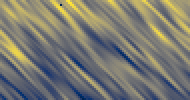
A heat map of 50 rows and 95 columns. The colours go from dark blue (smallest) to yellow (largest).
Grain: diagonal, down to the right. Slope: up to the top. Lone odd cells: 1, lower than its neighbours. Odd rows or columns: none.
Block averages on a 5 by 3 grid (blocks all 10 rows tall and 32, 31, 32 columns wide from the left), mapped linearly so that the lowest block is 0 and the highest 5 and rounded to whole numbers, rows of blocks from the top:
5 5 5
4 3 4
3 1 3
1 2 2
0 1 1
